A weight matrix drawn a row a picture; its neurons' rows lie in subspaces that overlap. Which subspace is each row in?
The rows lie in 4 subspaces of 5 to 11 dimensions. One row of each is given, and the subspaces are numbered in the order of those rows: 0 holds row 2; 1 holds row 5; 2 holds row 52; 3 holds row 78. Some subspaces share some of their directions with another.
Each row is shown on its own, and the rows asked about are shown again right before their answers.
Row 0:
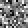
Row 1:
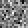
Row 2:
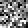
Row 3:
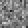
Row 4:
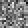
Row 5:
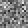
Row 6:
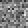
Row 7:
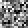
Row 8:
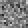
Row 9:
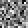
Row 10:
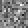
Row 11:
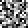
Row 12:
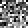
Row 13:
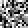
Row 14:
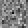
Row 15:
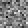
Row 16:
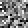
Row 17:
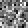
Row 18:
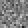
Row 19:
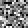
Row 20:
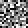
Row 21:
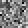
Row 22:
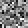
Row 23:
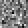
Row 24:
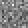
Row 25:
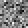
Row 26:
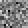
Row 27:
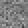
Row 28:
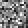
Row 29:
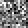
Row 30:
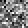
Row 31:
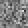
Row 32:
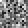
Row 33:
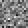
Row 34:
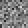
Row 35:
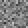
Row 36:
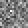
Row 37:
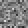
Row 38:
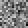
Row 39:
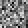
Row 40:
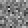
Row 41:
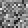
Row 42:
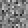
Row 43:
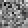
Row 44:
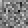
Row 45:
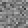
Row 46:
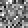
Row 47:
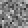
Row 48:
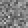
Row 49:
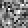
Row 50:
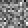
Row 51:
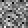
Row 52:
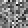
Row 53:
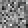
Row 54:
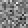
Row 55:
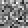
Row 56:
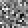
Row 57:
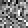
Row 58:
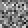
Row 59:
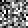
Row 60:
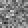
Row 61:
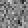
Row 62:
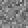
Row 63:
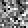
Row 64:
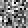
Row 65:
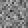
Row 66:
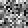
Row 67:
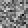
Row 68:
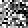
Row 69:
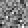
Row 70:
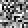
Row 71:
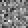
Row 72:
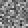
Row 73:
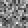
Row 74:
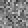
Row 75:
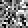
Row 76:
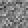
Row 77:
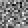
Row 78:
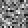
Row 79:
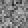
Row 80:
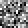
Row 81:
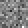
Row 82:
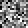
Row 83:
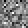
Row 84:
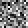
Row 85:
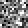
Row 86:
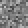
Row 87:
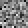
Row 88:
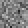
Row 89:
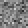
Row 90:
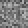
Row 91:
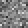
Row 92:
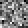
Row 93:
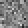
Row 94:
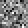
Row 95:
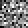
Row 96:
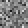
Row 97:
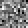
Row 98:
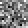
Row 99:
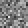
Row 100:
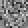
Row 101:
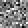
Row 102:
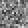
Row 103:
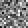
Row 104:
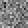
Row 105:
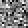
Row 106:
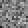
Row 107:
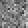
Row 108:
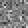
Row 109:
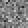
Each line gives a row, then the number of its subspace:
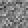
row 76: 3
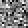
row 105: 1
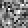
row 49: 3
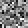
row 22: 1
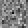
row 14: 0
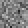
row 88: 3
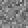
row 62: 2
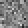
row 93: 0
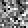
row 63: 3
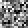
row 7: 3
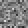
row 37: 2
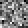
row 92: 0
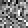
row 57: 3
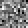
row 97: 0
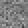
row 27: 1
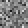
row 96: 1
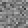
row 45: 2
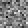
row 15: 1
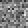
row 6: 3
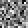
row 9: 1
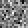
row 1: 1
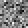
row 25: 1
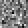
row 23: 0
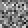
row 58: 3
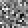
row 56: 2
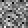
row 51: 3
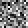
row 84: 3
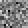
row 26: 3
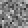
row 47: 0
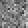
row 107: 3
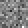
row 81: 3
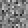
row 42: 2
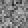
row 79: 3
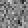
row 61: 1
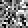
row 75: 1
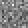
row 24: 3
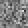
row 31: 1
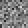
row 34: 2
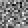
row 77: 3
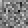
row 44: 3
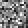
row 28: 3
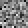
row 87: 2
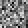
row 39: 0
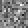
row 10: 3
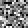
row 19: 1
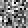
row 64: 3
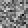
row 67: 3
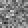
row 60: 1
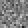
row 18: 3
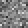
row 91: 1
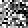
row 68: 1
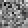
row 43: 3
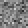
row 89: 1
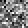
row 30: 1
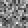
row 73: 1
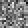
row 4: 0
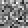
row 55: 3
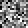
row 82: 2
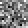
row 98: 0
